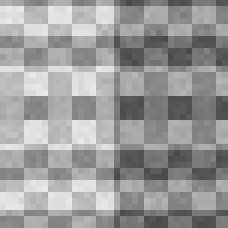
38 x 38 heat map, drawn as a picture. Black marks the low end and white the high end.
The bottom right is the ninth with the lowest average. Stripes running across repeat 4 times from top to bottom. The left part is higher, up to a seam about 50% of the way across.
